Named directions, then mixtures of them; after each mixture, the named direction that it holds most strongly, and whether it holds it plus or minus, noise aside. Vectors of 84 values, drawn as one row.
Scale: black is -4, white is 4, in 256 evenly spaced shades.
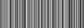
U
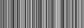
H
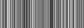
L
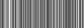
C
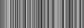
U, plus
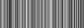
U, plus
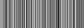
H, minus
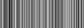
C, minus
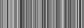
H, minus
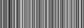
C, minus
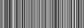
C, minus
